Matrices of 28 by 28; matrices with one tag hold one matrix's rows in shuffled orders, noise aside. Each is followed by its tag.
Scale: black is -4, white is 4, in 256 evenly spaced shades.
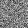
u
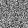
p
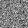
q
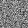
q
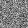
q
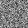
p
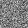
q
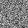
p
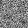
q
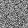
p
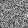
u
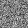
q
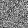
u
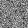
q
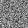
p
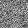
q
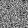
q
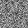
p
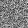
u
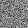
u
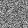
p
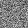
q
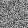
u
